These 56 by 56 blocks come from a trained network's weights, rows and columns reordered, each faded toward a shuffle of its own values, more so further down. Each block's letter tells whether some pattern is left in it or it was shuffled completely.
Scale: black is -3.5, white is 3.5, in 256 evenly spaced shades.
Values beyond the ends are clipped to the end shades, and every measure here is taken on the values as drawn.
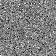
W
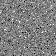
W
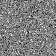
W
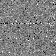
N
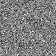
W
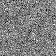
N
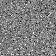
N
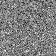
W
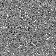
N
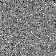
W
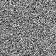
N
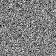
W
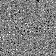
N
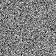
W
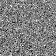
W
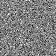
W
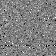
N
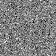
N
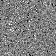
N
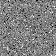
W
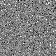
W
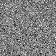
N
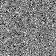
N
